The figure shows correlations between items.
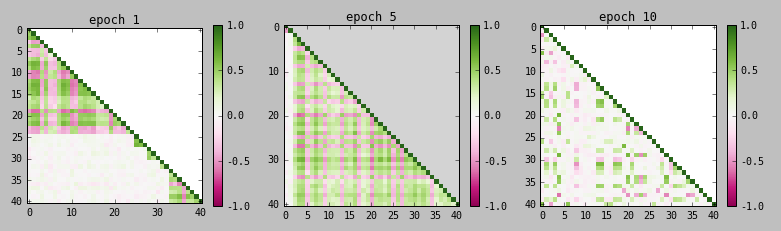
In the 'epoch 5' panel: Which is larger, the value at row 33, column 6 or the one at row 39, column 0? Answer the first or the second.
the first
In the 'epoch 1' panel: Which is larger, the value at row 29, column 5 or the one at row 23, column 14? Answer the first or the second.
the first
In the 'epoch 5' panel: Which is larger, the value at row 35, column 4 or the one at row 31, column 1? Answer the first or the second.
the first
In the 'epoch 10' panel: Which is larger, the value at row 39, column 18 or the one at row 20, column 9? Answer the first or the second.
the first
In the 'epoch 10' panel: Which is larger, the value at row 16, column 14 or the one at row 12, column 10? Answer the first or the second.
the second
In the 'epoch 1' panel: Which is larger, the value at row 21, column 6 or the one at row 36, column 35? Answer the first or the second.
the first
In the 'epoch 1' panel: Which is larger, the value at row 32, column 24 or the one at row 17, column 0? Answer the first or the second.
the second
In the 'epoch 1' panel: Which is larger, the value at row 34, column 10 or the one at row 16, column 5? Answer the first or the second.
the first
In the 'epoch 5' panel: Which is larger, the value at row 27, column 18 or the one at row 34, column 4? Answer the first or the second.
the first
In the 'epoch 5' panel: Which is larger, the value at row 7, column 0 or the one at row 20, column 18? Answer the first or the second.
the first
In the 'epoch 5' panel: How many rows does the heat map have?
41
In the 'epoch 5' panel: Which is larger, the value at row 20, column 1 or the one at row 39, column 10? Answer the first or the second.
the second
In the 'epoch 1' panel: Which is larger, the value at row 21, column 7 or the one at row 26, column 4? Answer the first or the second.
the first
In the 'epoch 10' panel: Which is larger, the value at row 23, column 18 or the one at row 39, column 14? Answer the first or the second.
the second
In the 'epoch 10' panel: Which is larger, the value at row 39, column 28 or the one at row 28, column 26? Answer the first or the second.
the first
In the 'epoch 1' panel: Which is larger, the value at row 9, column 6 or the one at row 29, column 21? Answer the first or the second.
the second
